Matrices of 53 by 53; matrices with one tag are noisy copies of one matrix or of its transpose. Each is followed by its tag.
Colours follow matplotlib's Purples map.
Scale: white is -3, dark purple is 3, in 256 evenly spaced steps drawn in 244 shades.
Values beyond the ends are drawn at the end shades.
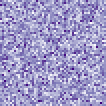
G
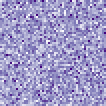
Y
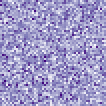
G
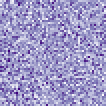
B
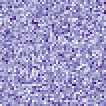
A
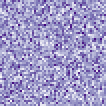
G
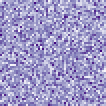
Y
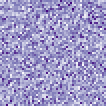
B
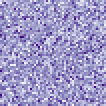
Y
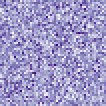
G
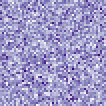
G
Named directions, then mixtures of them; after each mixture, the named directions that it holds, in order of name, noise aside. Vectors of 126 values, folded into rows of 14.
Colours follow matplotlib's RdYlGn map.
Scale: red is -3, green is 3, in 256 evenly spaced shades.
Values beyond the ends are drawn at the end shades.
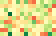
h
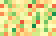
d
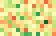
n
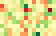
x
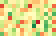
d, h, x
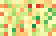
d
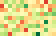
d, n, x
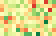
h, n, x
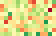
h, n, x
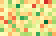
n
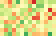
d, h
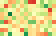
h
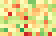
h, n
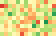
d, h, x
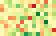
d, h, n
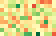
n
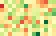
d, n, x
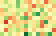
h, n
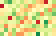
d, n, x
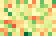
h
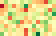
d, x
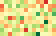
d, n, x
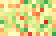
n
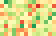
d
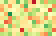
h, x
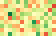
d, h, x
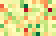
x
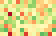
h
